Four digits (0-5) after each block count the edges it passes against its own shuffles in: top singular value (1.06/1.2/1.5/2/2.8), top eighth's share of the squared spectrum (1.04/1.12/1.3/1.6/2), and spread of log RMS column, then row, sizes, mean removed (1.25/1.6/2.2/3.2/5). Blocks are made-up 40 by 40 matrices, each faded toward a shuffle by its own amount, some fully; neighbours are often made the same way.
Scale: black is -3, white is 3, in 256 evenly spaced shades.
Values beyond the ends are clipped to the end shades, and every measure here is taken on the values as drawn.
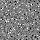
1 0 0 0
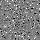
0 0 0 0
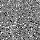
0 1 0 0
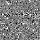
1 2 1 2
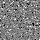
0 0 0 0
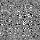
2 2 1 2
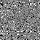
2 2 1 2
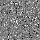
0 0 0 1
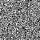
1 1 0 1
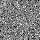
0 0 0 0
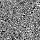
0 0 0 0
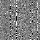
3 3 3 0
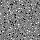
0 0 0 0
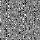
1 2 3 0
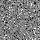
0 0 1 0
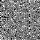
1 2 2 0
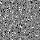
1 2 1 0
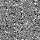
1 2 2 0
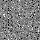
1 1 1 0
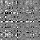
4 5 3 3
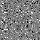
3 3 1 1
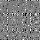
3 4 2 2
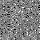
2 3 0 0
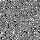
2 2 0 0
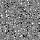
2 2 1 1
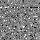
2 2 0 1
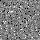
1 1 0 0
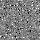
1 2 0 1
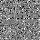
1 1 0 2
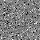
0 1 0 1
